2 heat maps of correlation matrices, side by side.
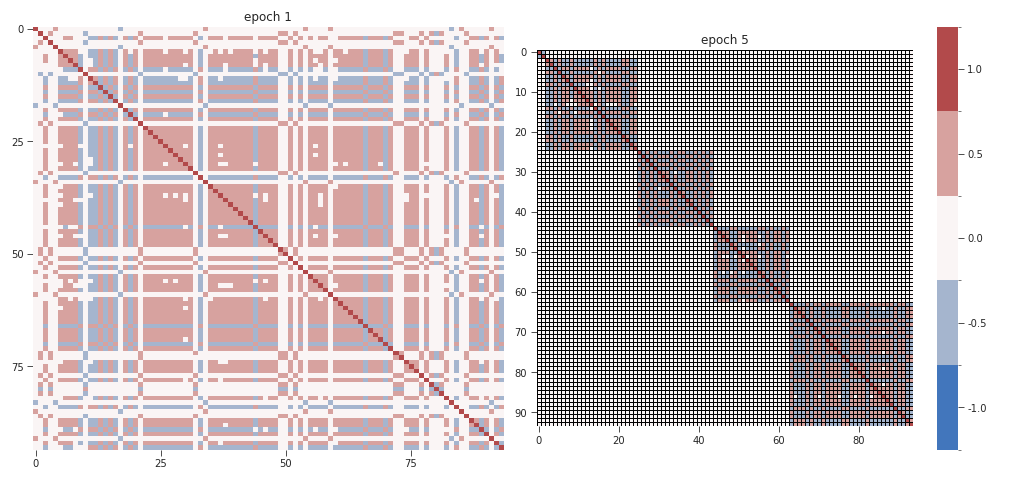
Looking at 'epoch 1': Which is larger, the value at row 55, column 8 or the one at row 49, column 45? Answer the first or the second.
the first
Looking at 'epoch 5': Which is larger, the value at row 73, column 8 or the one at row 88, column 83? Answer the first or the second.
the second
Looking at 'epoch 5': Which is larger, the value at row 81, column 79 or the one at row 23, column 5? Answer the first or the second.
the first
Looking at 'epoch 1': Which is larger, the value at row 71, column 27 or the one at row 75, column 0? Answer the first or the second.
the first
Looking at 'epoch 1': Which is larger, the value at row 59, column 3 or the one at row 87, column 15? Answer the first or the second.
the second
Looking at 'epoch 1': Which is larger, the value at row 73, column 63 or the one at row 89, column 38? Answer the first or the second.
the first
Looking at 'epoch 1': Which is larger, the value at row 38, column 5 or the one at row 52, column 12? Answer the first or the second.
the first
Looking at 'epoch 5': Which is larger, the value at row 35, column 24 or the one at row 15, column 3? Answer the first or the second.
the first
